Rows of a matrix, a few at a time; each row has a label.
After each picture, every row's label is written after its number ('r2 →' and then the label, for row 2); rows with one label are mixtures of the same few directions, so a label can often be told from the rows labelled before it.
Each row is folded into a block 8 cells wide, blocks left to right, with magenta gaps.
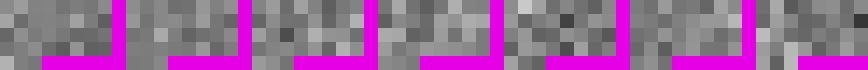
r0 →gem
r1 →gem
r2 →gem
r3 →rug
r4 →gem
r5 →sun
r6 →sun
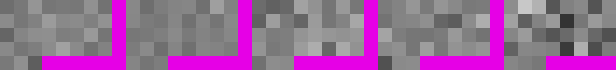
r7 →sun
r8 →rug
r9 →gem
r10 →gem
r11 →gem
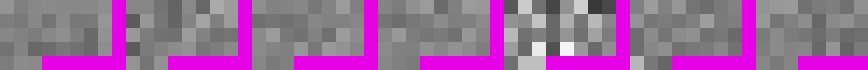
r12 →sun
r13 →sun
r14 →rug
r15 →rug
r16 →rug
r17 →gem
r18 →gem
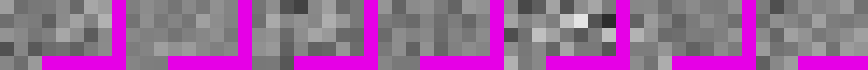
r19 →sun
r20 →sun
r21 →rug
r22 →rug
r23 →gem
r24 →sun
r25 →gem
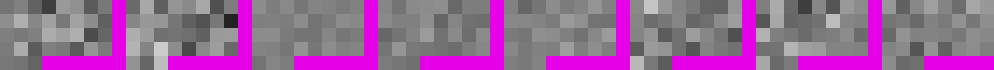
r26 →rug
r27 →sun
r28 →gem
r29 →rug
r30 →gem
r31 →gem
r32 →sun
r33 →rug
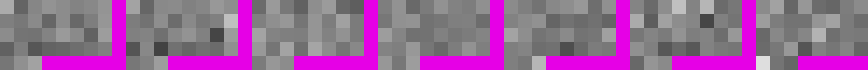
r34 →sun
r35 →sun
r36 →rug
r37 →sun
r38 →sun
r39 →sun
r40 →gem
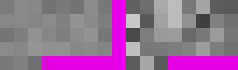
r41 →sun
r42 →sun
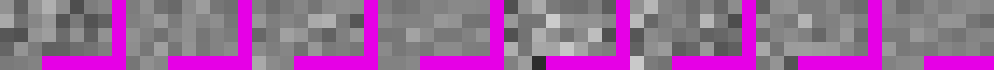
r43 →rug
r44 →rug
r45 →gem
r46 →gem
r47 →sun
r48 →gem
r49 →sun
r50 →gem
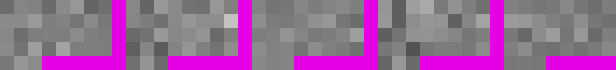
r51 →rug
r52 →sun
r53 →gem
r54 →sun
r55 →rug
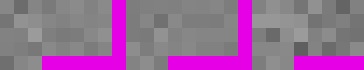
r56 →gem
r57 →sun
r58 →rug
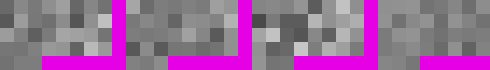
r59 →gem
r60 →sun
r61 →rug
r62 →gem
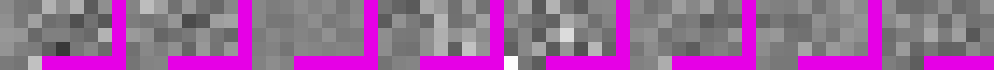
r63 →sun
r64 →gem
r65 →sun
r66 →gem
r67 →gem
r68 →sun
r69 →rug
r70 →rug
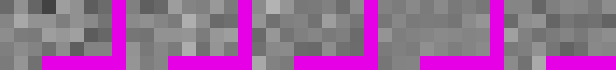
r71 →rug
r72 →gem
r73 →gem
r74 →gem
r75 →sun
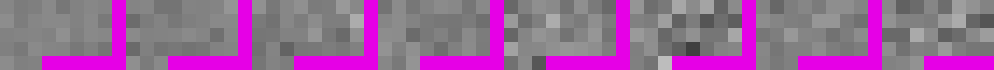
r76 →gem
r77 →sun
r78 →sun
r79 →sun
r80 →sun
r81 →sun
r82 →gem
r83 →gem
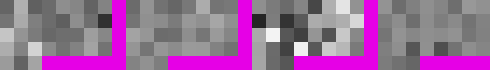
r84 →sun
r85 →rug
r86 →rug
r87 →rug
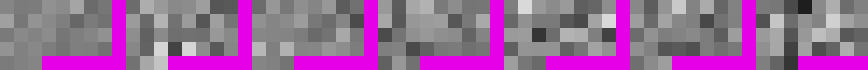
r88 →sun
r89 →rug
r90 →sun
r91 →sun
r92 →gem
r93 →sun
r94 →rug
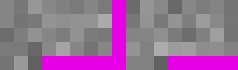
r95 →sun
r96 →sun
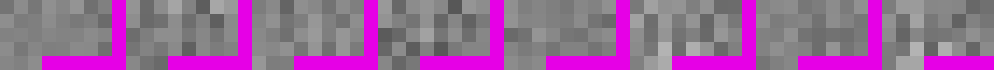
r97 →sun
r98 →rug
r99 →gem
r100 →rug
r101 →gem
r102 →rug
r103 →gem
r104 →rug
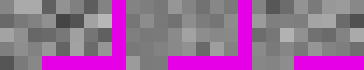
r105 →gem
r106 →gem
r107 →gem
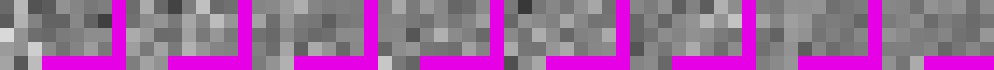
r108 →sun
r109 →rug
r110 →rug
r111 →gem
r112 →gem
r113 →sun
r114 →rug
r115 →sun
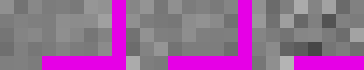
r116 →sun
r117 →gem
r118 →sun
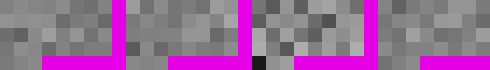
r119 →rug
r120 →sun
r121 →gem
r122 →gem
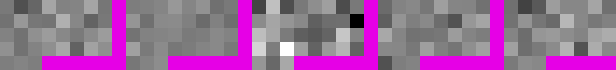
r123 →gem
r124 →sun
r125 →sun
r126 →gem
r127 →gem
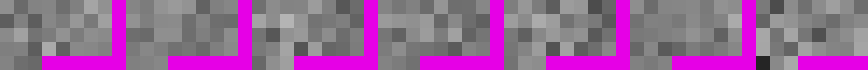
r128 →rug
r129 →rug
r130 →rug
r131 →rug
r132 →rug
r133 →sun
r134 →gem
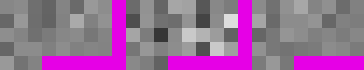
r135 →sun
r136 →gem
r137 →sun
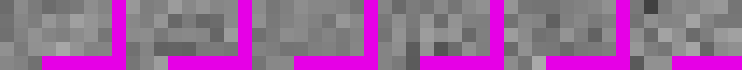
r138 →sun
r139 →sun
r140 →sun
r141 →rug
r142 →sun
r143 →gem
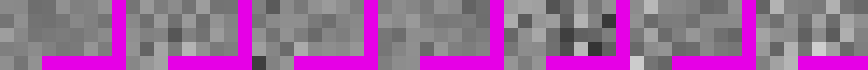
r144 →sun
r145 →rug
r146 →gem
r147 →rug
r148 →gem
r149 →gem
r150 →rug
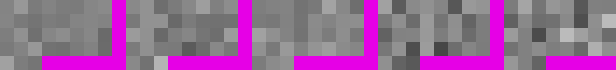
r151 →gem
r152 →sun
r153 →rug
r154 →rug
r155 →gem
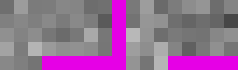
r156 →sun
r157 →sun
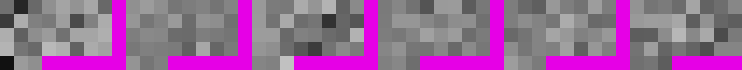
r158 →gem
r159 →gem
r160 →sun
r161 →rug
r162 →gem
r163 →rug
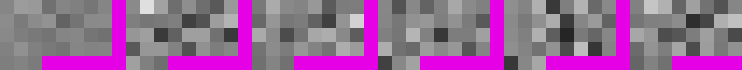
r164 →gem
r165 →gem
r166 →gem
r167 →gem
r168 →gem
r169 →gem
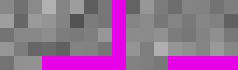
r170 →sun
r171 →sun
